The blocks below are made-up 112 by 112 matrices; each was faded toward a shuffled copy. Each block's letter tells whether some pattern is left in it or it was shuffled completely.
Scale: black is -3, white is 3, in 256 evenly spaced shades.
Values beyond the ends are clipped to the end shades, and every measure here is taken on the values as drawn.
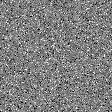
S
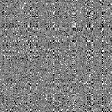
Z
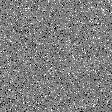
S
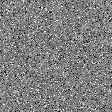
S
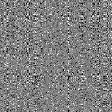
Z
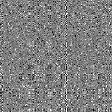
Z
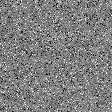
S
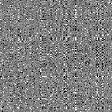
Z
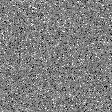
S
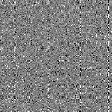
Z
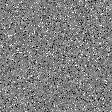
S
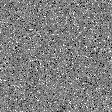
S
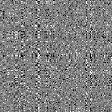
Z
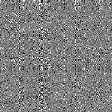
Z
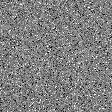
S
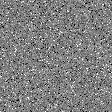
S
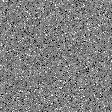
S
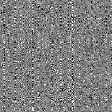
Z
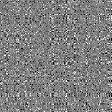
Z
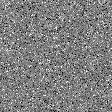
S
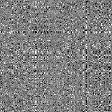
Z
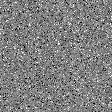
S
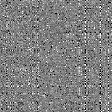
Z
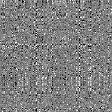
Z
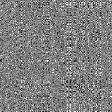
Z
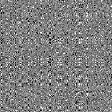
Z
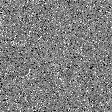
S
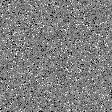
S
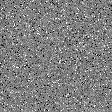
S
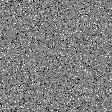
S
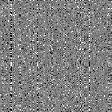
Z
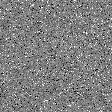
S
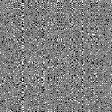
Z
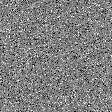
S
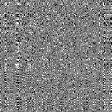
Z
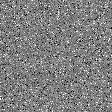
S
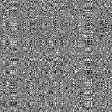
Z
